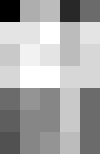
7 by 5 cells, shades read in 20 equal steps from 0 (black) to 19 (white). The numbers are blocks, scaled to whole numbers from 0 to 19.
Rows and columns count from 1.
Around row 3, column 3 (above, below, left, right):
19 19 18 14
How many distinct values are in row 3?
5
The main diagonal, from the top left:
0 17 17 16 8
